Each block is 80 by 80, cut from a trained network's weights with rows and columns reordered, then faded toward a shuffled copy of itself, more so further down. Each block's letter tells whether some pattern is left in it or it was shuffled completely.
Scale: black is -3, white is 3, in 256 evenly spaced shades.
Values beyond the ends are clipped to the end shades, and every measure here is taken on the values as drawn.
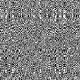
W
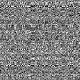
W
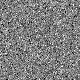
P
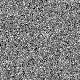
P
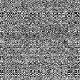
W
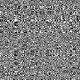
W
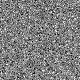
P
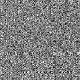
W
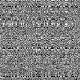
W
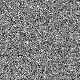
P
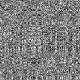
W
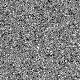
P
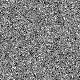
P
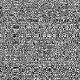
W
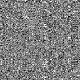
W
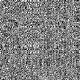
W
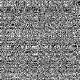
W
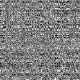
W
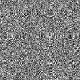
W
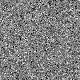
P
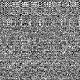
W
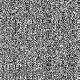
W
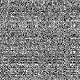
W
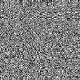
W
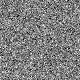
P
